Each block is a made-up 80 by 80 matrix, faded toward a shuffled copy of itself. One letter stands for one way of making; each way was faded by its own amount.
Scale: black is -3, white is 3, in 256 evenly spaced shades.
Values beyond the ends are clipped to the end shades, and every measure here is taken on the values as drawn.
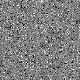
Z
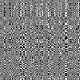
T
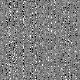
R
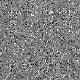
Z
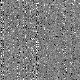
R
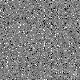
Z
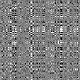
T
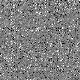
Z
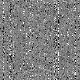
R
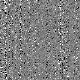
R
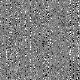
R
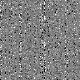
R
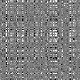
T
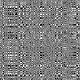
T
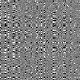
T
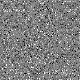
Z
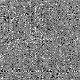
Z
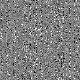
R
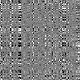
T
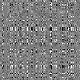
T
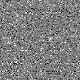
Z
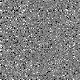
Z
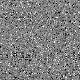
Z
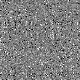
Z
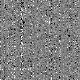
R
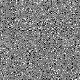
Z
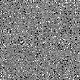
Z
